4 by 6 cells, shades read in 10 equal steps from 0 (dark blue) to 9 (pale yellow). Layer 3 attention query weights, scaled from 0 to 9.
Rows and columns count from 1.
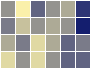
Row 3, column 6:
4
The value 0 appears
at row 2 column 6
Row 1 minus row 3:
-1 5 -5 -1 3 -3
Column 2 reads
9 7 4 5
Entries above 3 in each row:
4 5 5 4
